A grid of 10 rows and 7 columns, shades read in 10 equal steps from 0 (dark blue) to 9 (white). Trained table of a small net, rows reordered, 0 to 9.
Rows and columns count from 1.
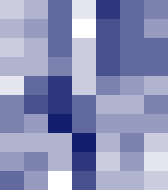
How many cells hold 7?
8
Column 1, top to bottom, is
7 6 7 6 8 4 4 6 5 3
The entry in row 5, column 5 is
4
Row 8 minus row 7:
2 1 6 -3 1 -1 2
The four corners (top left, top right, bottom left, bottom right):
7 4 3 7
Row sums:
32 33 31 31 34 26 27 35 36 38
